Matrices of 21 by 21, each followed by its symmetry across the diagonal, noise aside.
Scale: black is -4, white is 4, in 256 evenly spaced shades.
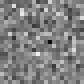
neither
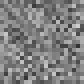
antisymmetric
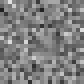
antisymmetric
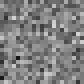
neither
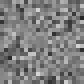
neither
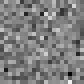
neither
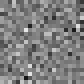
antisymmetric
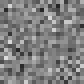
antisymmetric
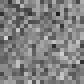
neither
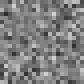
antisymmetric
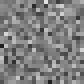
antisymmetric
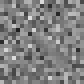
antisymmetric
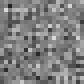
antisymmetric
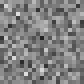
neither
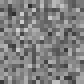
neither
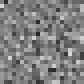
antisymmetric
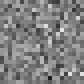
neither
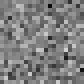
neither
